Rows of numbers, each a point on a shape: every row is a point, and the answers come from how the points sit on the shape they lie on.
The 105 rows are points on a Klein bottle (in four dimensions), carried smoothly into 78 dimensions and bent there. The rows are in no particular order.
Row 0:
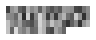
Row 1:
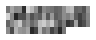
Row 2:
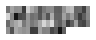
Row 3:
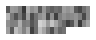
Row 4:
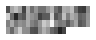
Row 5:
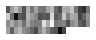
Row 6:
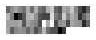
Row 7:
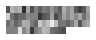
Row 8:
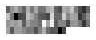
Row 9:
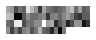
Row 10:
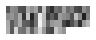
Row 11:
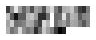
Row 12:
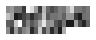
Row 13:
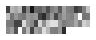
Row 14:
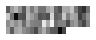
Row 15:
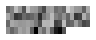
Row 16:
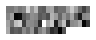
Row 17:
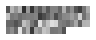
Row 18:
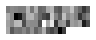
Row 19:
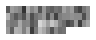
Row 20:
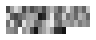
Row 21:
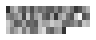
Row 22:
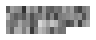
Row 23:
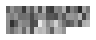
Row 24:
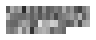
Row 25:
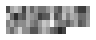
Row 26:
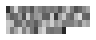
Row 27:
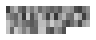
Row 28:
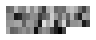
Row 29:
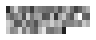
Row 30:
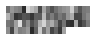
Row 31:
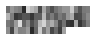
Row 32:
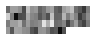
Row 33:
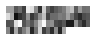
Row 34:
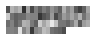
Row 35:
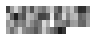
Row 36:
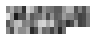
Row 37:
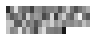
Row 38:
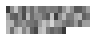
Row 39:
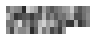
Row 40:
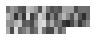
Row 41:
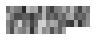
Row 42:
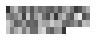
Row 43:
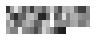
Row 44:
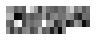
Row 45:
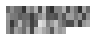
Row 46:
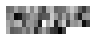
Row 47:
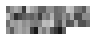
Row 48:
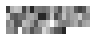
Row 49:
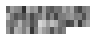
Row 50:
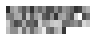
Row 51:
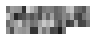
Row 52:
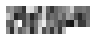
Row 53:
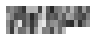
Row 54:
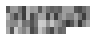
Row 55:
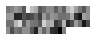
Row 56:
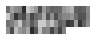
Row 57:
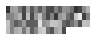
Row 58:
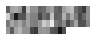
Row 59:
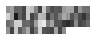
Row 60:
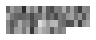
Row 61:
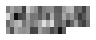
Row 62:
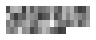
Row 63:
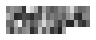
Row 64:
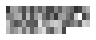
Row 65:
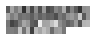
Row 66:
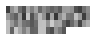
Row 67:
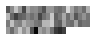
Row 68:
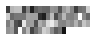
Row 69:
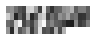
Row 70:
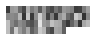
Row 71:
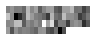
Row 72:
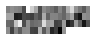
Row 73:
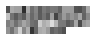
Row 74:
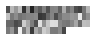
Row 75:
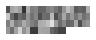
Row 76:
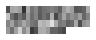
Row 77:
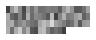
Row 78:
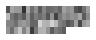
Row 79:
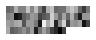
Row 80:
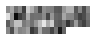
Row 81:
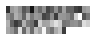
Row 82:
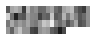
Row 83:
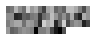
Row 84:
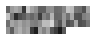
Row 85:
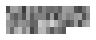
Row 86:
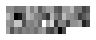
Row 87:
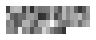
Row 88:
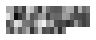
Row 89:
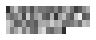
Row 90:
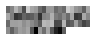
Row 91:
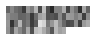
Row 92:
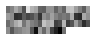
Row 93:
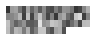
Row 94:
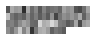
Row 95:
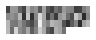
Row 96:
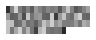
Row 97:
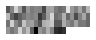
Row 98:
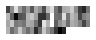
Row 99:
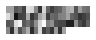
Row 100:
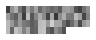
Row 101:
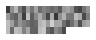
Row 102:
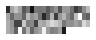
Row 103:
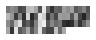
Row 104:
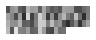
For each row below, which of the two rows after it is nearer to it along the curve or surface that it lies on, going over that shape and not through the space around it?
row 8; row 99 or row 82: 82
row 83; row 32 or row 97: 97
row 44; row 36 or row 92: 92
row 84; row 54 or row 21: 54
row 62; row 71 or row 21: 71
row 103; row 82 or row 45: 45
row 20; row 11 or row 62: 11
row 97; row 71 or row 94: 94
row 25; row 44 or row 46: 46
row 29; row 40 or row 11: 40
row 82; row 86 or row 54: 86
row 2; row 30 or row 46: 30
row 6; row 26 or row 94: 94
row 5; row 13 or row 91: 13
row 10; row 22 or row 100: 100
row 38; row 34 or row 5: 34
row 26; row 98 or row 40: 40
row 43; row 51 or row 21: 51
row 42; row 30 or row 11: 30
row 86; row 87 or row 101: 87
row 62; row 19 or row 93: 19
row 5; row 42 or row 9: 9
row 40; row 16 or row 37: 37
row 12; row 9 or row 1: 9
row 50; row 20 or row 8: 20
